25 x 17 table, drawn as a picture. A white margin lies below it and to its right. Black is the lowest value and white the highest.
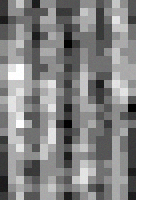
Stripes: upright, repeating 4 times. Grain: streaks running down. Average level on the scale: 50%. Ninth with the highest average: middle left. Slope: none.
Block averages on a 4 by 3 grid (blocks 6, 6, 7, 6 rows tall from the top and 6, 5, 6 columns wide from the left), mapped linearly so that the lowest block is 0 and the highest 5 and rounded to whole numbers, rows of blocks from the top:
002
523
420
131
